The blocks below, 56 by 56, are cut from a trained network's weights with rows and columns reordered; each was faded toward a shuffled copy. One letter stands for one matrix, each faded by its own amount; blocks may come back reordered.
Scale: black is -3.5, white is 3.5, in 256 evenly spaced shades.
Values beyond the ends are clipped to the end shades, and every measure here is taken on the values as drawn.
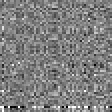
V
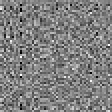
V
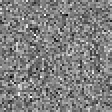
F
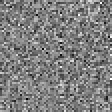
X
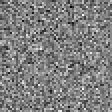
F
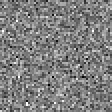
F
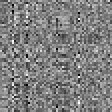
V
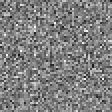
X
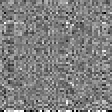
V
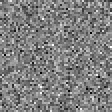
F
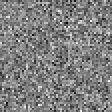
F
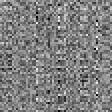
V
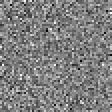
F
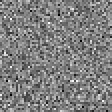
X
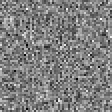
X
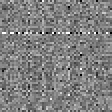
V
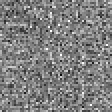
X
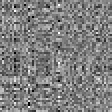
V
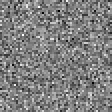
F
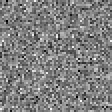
F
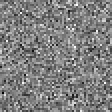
X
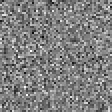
F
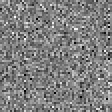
X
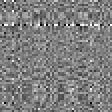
V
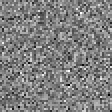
X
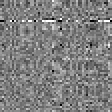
V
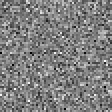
F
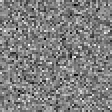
F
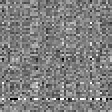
V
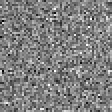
F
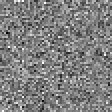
X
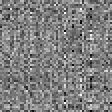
V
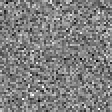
F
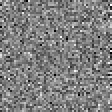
X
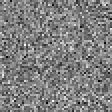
F
